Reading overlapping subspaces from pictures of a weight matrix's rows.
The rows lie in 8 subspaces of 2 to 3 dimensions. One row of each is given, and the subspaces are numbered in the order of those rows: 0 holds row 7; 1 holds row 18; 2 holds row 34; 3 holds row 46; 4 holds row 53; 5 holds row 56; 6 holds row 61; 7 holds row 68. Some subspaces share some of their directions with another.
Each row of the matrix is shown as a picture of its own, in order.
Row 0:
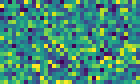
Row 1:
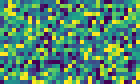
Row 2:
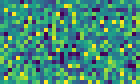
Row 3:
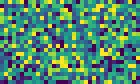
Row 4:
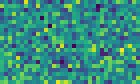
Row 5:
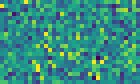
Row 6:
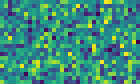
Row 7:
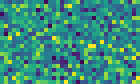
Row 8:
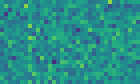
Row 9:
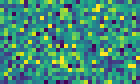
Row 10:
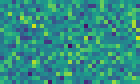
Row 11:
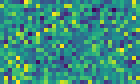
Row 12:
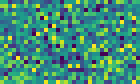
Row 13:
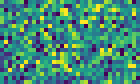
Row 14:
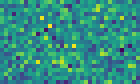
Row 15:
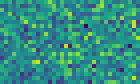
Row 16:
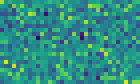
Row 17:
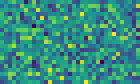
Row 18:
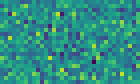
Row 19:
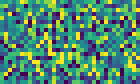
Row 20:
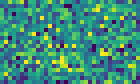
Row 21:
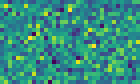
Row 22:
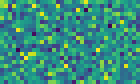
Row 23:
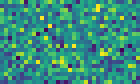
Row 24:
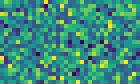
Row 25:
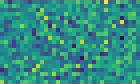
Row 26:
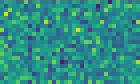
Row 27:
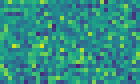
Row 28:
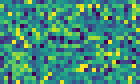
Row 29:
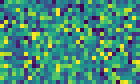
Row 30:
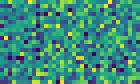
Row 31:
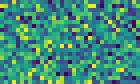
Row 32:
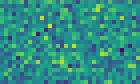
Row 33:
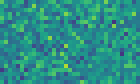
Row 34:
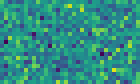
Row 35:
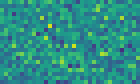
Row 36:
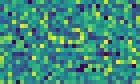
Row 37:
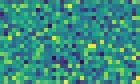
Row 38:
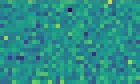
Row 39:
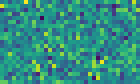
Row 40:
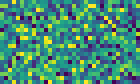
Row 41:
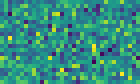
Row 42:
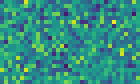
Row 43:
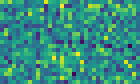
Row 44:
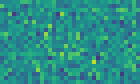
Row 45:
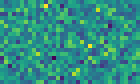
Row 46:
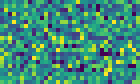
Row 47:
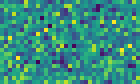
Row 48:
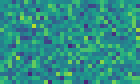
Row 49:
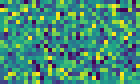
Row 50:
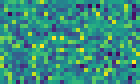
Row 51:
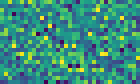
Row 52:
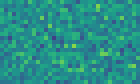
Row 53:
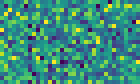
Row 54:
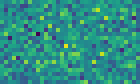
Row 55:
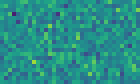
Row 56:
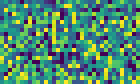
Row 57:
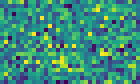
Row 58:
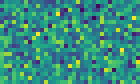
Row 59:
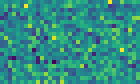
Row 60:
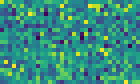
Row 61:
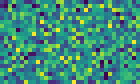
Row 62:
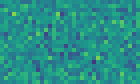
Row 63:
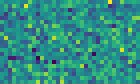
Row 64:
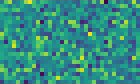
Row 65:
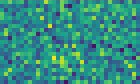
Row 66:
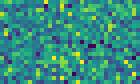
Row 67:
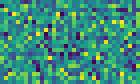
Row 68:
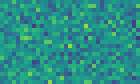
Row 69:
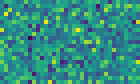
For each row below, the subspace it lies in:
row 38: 4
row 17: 7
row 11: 3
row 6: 1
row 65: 0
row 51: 6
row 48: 7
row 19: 5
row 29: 2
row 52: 3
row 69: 4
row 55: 5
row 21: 4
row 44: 1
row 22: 6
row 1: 1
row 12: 6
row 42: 6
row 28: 3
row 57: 2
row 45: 0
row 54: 5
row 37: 0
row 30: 4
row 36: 3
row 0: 5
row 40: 7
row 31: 7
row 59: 4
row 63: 4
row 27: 3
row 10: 7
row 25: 6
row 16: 0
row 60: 0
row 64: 6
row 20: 2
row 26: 4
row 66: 0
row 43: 0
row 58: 2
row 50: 3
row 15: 7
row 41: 1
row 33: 6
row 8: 4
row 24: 0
